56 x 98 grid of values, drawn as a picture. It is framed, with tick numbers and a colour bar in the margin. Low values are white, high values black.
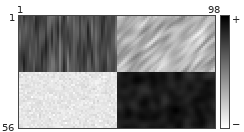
The table splits into 2 rows of 2 panels. Panel 1,1: high, streaked downward. Panel 1,2: low, slanting up to the right. Panel 2,1: very low, fine-grained, faint in contrast. Panel 2,2: very high, blotchy, faint in contrast.
